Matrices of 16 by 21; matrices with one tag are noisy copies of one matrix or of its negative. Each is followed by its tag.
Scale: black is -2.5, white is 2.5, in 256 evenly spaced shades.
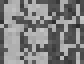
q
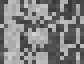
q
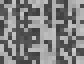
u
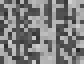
u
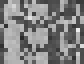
q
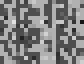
u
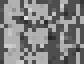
q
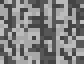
u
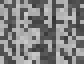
u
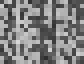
u
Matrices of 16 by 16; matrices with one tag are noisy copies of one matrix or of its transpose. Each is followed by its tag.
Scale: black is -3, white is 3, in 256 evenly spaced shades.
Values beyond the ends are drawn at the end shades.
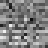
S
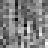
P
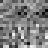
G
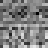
G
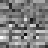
S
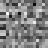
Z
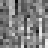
P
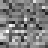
S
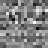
Z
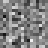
Z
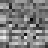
S
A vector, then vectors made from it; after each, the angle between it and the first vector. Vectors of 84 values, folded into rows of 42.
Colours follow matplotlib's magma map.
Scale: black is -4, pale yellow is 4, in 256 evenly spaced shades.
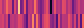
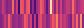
nearly opposite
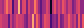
nearly parallel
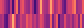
partly opposed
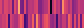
nearly parallel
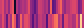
partly opposed
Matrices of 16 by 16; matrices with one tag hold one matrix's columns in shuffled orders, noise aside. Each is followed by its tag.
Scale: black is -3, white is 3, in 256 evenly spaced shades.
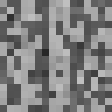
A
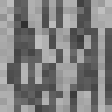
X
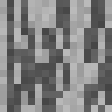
X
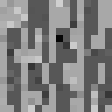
X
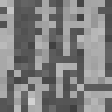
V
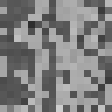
A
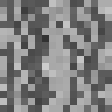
A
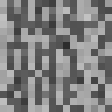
A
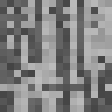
V
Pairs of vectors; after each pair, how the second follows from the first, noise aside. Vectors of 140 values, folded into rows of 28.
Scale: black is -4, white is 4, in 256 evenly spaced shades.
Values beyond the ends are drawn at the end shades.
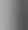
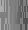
partly zeroed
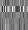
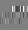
partly zeroed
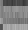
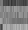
copied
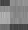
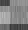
copied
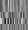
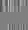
partly zeroed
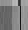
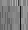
partly zeroed
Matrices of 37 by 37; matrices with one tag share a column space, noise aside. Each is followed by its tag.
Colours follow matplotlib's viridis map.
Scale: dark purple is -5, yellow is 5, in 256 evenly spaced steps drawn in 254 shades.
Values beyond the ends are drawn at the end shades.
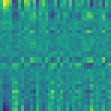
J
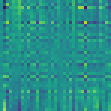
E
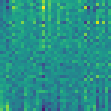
E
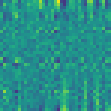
J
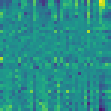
J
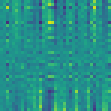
E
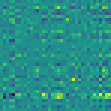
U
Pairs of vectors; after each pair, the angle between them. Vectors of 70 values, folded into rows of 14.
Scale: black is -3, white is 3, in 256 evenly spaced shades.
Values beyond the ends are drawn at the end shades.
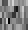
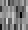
orthogonal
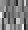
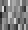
partly opposed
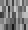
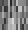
partly opposed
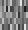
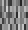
nearly opposite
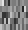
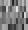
orthogonal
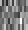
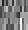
nearly parallel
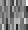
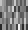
partly aligned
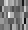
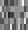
nearly opposite
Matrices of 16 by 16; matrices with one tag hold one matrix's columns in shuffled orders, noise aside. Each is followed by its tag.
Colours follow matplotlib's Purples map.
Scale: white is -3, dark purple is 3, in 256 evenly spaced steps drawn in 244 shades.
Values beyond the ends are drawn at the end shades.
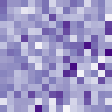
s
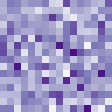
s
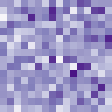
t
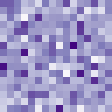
s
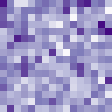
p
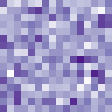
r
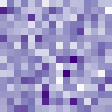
r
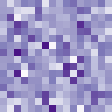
s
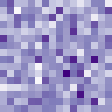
r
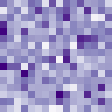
t
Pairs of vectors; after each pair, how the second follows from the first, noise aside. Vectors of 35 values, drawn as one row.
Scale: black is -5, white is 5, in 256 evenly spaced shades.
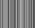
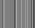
partly zeroed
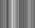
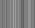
partly zeroed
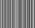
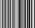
scaled up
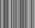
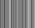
partly zeroed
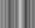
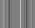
partly zeroed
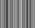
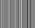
partly zeroed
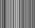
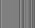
partly zeroed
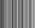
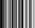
scaled up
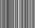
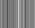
partly zeroed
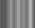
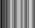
scaled up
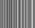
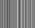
partly zeroed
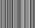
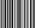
scaled up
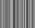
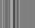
partly zeroed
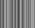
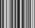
scaled up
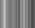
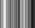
scaled up
